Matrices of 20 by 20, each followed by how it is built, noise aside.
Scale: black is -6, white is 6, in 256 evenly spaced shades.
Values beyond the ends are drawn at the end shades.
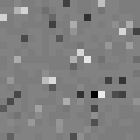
sparse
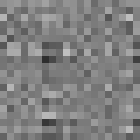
low rank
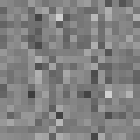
low rank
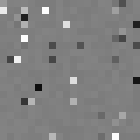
sparse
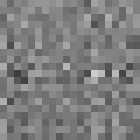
low rank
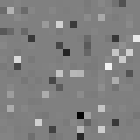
sparse
